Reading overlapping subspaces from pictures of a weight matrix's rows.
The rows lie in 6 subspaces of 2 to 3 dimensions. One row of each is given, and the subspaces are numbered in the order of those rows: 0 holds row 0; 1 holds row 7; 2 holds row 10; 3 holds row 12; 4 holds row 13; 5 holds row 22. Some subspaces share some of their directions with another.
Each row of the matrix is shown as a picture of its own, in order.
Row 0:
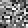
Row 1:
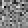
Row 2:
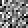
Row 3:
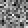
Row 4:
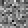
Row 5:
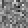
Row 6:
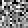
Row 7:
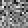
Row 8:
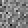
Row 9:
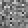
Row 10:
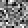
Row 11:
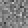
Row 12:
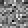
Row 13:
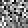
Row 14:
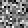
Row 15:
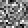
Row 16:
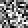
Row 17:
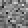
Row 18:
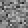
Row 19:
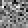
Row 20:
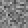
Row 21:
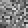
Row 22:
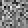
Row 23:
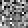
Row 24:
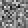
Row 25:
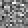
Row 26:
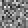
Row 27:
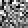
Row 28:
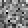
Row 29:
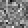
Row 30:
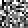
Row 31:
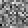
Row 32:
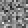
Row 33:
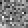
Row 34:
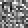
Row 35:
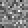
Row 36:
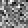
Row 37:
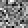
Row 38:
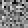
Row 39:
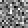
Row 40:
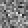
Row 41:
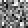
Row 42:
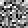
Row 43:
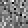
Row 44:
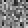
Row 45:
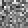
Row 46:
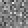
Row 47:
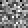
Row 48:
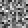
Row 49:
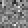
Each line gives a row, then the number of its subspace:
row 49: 3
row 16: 4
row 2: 5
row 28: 5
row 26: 5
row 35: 3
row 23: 0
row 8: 5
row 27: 2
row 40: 4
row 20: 4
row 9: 0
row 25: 1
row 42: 3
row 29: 2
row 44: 1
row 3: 1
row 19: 0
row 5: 3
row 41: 1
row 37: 2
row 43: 4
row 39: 1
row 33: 0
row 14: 2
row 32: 5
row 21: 0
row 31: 4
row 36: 2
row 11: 4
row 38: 1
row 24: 5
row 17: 5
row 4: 3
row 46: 4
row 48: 5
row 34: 1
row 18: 4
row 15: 2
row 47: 3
